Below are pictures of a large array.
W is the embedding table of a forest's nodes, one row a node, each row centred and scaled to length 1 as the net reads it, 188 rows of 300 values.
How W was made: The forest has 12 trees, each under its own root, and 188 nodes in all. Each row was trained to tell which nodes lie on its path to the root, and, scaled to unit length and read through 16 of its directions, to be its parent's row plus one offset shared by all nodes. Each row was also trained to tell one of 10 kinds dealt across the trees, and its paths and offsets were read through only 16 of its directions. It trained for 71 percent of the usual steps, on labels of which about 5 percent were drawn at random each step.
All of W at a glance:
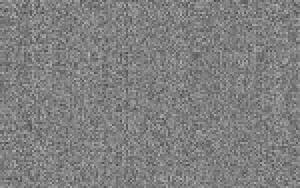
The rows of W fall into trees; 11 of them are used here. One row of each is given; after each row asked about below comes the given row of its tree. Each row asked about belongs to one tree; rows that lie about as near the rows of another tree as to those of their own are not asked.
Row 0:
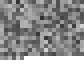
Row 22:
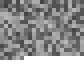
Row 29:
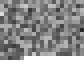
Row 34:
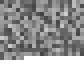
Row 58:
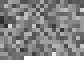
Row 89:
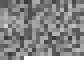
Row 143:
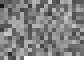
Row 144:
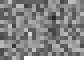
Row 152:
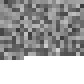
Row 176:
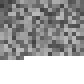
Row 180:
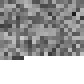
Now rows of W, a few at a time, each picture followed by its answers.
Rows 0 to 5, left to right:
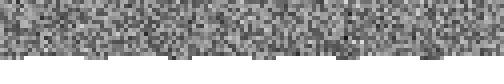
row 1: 34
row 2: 22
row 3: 34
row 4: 89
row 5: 144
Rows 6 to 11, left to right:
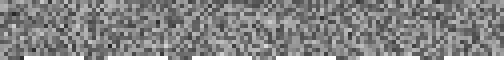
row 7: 0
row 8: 58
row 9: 0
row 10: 144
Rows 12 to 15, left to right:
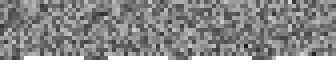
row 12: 152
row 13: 58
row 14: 29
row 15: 144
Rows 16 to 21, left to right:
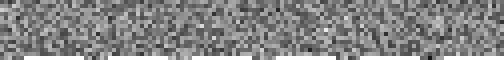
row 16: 180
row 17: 34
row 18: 143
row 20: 176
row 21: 144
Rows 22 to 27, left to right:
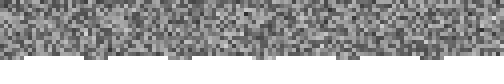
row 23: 0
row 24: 89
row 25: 22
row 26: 180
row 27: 58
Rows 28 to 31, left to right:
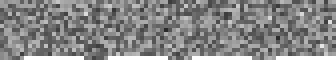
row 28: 152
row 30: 58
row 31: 144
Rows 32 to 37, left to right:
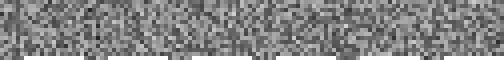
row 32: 0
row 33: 144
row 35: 152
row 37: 89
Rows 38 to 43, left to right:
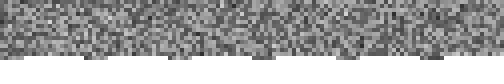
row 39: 0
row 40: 0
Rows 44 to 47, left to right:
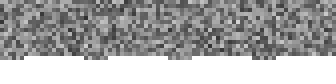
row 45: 58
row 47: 22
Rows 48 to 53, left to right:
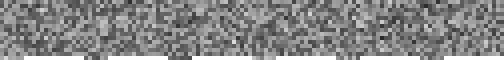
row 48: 180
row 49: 58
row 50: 22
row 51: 22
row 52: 0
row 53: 29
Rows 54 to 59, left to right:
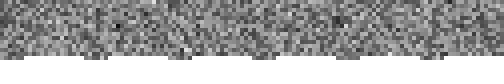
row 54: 29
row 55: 29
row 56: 176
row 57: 29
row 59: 89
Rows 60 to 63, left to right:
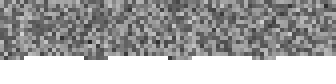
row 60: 144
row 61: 152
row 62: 152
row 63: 29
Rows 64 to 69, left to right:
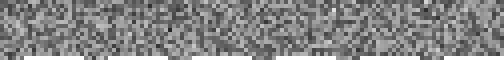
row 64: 29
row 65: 34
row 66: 143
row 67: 58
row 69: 143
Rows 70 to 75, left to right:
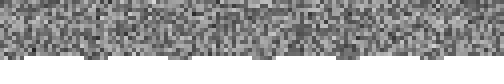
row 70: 34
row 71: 144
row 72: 0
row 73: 58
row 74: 29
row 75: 0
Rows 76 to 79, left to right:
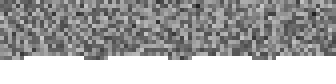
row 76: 89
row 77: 58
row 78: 29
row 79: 144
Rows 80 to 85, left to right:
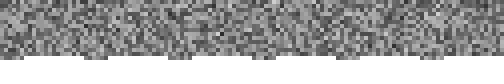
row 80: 22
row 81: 176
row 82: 58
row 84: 0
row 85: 0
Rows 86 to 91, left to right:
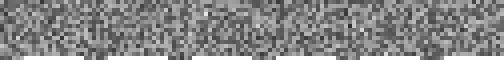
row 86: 144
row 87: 0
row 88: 152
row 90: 144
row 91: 29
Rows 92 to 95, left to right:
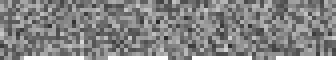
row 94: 176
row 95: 34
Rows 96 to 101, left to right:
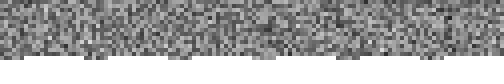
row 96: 22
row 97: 176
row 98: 0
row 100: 0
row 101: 34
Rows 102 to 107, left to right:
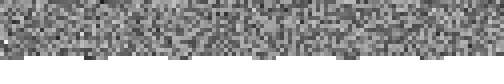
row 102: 34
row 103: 144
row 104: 180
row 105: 34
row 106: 29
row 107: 0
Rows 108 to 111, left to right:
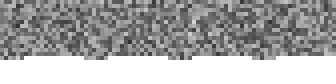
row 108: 22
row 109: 180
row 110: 176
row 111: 29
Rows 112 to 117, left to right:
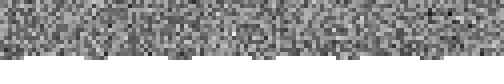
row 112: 89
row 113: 34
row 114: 29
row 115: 143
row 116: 180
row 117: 58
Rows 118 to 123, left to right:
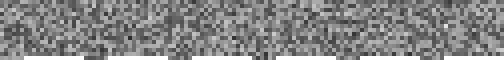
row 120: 29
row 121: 152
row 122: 22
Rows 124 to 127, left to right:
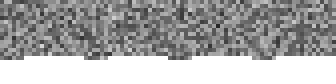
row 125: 144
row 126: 152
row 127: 58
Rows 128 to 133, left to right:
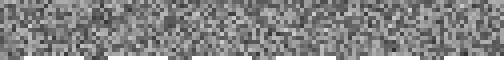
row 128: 29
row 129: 29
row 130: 152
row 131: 0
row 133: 22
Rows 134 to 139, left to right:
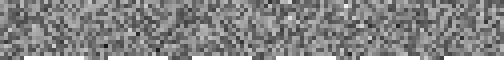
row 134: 89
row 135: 34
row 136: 89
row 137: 144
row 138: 22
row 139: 180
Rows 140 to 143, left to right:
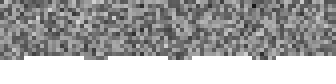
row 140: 34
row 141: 22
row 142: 29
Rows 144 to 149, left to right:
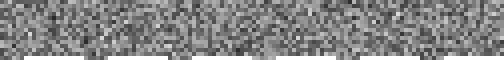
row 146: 143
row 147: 143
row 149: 144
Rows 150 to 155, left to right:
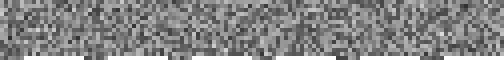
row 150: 22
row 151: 152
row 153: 58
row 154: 144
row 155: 58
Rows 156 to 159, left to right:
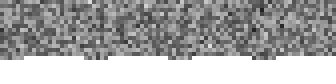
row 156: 144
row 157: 176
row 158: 22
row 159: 152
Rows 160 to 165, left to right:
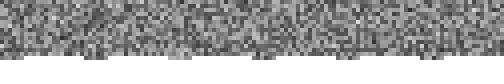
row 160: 29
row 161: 152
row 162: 180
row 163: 176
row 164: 58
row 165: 58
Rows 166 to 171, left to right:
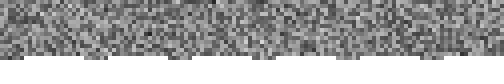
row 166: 89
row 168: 144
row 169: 176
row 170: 34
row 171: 58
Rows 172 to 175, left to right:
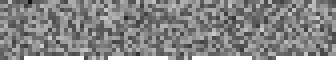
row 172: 22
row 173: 0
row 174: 34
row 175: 143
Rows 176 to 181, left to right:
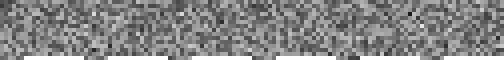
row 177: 0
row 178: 152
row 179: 143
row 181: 176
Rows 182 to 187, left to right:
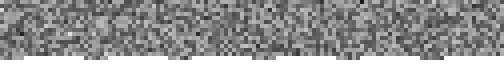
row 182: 22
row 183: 58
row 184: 176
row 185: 34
